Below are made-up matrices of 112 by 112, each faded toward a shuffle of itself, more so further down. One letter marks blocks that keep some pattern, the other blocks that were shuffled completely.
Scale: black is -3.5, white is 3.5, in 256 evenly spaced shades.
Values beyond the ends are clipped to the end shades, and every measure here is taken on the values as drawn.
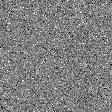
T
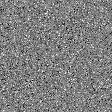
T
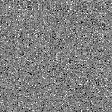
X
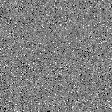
X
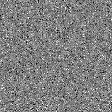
X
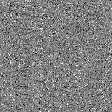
X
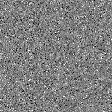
X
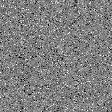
X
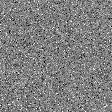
T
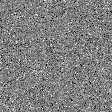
T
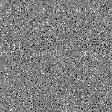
X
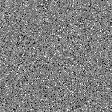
X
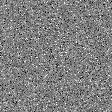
T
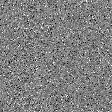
X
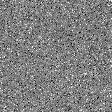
T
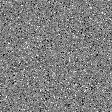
T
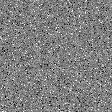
T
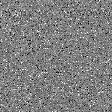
X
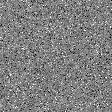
T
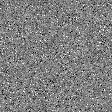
T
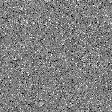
X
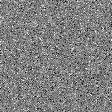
X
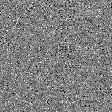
X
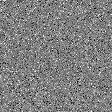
T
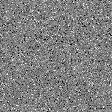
X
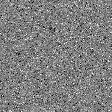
X
